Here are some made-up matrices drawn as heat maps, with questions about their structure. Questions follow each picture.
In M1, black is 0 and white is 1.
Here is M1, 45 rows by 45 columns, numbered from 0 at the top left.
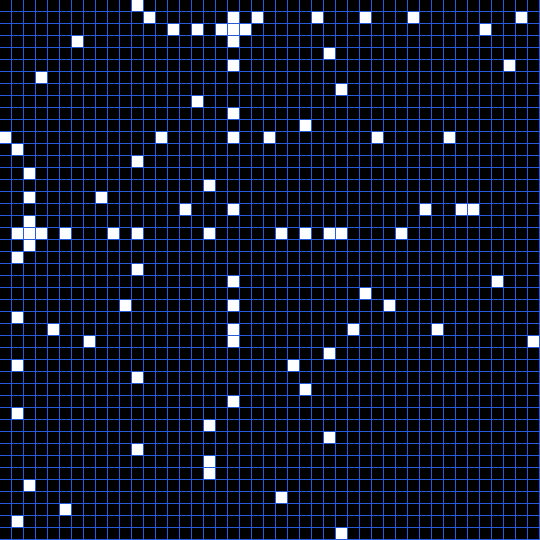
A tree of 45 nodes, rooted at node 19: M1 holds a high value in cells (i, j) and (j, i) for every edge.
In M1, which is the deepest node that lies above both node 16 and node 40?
2
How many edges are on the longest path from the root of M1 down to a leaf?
3
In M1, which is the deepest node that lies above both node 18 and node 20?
2
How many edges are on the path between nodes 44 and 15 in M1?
4
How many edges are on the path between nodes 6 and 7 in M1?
4
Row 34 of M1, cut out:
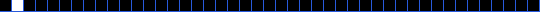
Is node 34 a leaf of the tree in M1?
yes
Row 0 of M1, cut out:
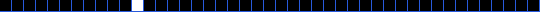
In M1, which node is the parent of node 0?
11
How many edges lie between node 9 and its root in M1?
1
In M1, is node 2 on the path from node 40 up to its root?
yes
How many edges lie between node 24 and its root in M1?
3
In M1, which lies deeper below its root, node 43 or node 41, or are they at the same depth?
the same depth
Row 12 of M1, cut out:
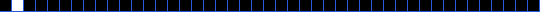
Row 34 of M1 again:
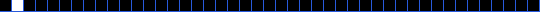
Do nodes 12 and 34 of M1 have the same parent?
yes
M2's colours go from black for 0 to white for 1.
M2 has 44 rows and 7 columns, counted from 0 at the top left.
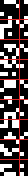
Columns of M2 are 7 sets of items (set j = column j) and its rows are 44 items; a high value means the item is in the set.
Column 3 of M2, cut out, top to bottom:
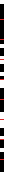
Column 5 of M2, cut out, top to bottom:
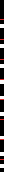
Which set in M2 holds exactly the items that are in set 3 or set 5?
1
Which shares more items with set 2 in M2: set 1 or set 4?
set 1
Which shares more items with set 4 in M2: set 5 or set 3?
set 3
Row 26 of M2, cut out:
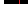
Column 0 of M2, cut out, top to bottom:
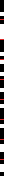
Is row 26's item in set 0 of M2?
yes
